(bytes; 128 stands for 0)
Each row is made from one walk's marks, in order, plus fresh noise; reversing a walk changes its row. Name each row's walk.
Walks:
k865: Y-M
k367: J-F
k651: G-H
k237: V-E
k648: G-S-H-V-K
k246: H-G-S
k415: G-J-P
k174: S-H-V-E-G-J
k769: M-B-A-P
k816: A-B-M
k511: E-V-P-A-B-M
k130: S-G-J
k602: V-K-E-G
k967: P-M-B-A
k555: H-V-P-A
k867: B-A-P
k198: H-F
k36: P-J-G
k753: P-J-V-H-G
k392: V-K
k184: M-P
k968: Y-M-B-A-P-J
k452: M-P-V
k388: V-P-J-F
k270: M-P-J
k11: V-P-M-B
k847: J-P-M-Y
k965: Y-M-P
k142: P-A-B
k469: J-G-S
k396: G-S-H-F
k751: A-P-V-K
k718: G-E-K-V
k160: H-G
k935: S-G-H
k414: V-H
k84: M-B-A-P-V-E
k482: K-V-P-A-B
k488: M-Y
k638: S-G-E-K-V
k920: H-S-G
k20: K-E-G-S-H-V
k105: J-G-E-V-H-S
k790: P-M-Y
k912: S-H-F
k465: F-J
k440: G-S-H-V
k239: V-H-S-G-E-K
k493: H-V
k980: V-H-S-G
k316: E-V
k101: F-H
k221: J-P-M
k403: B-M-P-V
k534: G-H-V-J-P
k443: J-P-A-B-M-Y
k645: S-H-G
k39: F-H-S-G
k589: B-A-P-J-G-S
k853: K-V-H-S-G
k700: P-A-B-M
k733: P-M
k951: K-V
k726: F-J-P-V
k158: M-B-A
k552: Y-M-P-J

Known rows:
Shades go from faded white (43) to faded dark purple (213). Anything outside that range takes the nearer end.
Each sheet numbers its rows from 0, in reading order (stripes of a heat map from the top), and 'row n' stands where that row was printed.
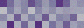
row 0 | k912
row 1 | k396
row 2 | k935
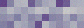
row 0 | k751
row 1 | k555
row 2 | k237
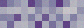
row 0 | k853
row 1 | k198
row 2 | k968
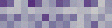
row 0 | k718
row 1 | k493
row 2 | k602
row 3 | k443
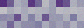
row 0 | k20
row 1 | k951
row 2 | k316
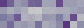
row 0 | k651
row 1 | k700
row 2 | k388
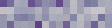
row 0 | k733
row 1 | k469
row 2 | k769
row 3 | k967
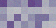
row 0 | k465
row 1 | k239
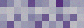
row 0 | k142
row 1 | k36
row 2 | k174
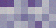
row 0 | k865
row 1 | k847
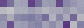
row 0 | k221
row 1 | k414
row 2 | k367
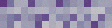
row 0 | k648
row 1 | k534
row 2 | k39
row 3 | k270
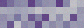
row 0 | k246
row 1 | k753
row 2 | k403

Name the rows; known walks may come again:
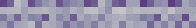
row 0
k638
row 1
k980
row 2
k101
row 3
k488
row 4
k816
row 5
k160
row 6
k440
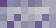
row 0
k465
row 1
k967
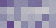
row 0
k469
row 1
k158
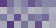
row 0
k198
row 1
k105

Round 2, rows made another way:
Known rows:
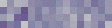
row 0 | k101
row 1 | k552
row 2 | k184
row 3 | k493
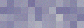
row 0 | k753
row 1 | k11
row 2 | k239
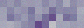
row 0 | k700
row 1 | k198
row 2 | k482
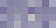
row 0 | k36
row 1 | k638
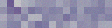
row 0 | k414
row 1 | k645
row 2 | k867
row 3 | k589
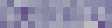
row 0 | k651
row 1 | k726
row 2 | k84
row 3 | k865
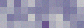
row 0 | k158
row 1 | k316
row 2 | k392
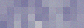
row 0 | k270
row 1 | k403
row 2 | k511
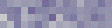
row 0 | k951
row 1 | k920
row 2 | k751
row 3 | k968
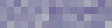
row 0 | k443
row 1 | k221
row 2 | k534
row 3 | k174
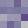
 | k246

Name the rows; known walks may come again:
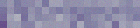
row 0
k415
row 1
k443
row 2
k440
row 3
k388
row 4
k726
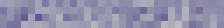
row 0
k396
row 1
k142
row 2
k967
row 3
k452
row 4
k648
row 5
k39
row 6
k733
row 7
k36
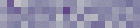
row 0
k414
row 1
k534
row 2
k237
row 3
k645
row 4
k965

